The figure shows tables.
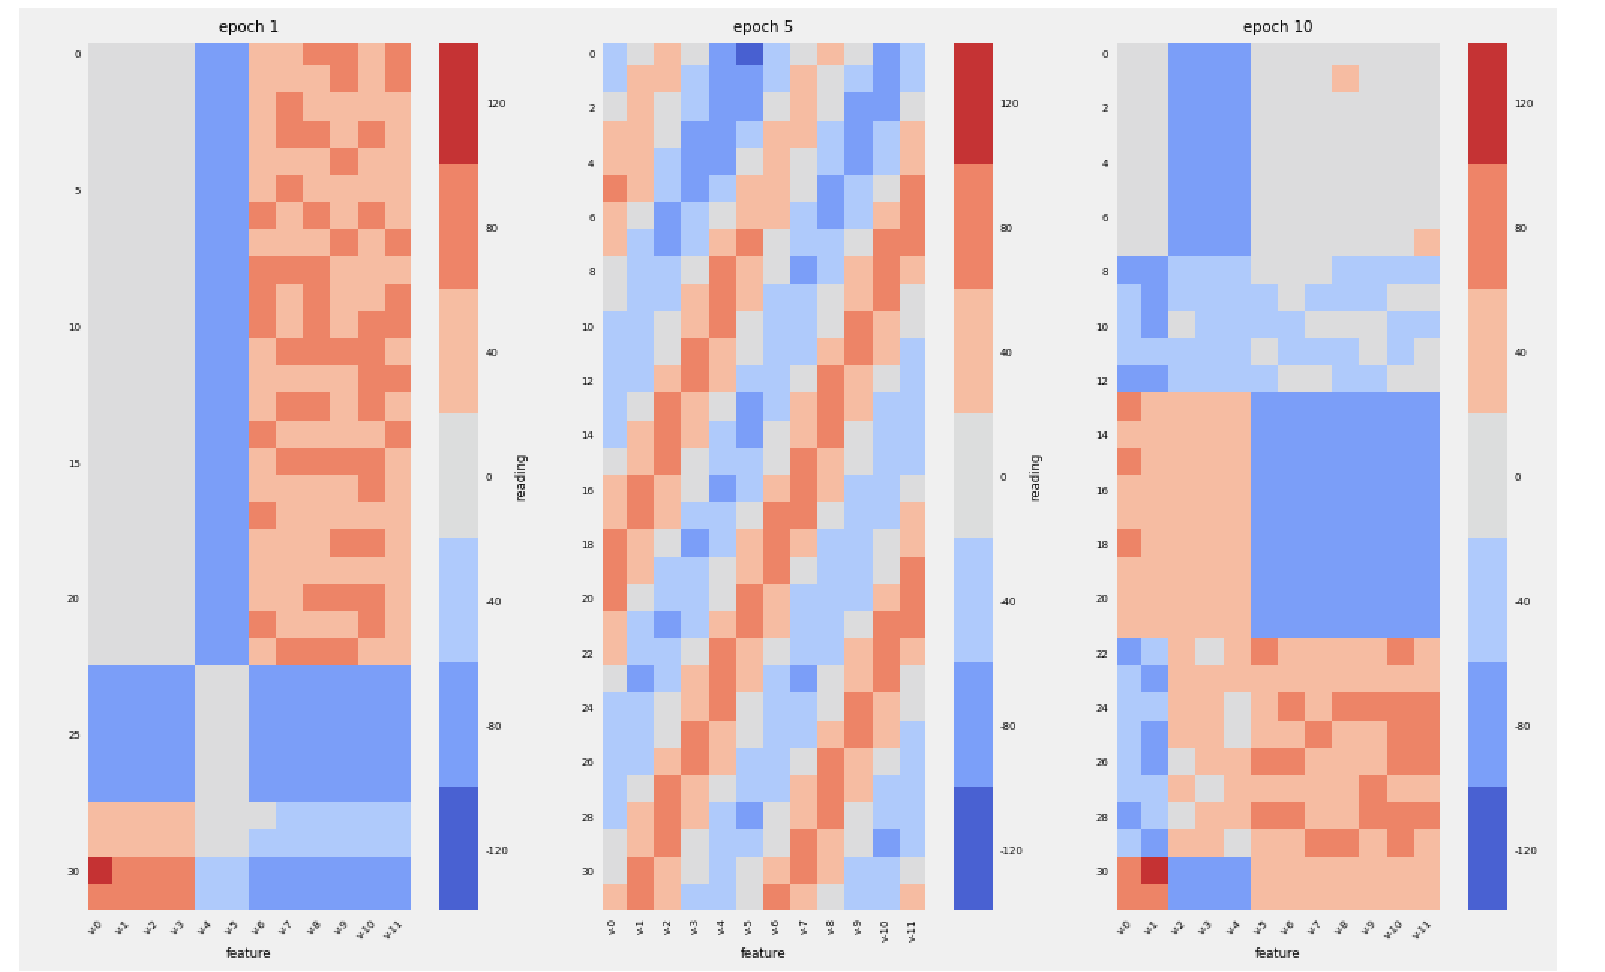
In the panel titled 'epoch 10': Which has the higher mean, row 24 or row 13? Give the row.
24
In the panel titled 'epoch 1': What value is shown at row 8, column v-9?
40
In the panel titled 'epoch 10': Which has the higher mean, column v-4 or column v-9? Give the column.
v-9
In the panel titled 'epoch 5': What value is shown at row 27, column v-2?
80
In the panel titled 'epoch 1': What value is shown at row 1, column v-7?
40
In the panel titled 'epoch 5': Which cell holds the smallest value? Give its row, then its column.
0, v-5
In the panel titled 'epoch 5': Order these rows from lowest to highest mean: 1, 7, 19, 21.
1, 7, 21, 19
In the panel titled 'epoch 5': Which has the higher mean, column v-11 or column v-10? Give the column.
v-11
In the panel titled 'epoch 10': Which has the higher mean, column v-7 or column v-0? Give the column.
v-0
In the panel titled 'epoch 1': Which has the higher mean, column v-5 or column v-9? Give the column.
v-9
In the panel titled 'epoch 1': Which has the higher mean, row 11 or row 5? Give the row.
11
